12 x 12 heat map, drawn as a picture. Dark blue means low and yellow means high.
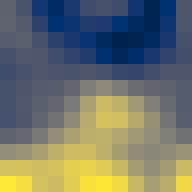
The field climbs toward the bottom. No lone cell stands out from its neighbours. The middle left is the calmest part.
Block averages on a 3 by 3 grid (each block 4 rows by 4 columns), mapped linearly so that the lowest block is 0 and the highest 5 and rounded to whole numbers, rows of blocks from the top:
100
132
454
